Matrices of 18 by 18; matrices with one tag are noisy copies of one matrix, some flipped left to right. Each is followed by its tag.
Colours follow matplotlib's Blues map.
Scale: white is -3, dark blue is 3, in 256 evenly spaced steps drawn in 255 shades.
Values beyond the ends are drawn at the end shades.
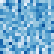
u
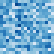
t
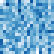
u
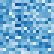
t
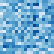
t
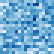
t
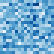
t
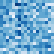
t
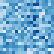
t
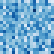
u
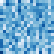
u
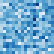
t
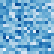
t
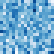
u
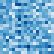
t
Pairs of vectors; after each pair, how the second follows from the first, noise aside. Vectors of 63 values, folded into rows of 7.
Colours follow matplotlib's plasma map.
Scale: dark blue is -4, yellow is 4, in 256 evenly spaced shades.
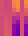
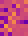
shuffled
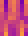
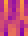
negated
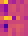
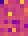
shuffled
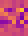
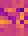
negated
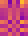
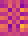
wrapped around
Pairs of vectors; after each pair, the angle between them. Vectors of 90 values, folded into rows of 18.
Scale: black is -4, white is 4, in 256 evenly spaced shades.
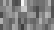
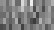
partly aligned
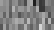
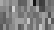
nearly parallel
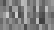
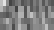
partly opposed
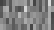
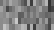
partly opposed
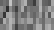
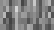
nearly opposite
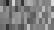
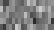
partly aligned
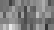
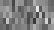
orthogonal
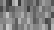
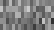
partly opposed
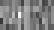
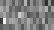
partly aligned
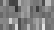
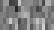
nearly parallel
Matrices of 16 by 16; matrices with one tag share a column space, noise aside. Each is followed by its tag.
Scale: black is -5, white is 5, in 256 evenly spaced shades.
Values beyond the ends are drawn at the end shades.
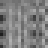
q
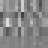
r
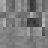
r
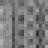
q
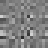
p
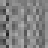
q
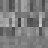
r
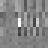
r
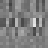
r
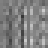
q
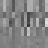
r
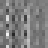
q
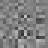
p
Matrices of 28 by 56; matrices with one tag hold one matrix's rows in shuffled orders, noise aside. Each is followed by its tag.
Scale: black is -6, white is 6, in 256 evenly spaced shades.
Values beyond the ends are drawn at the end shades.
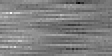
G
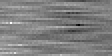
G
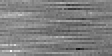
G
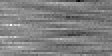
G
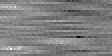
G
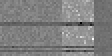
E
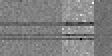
E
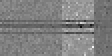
E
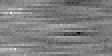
G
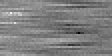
G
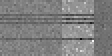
E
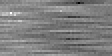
G
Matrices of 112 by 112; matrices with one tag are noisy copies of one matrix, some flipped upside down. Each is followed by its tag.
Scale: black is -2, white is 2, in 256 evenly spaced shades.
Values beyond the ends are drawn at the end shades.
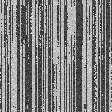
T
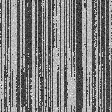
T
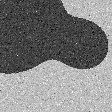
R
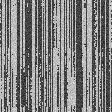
T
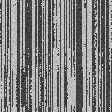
T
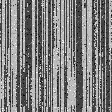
T
